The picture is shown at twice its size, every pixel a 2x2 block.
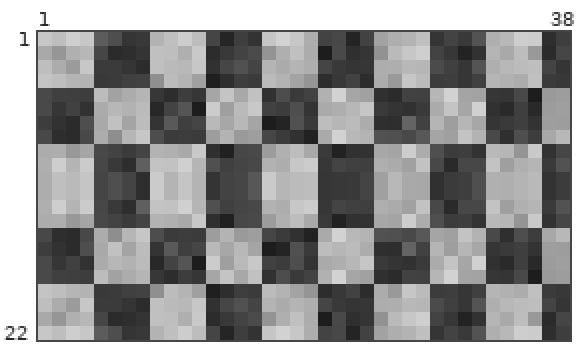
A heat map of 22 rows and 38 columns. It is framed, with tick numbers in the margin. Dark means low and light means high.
Grain: checkered. Slope: none. Histogram: two levels. Mirror symmetry: top to bottom.
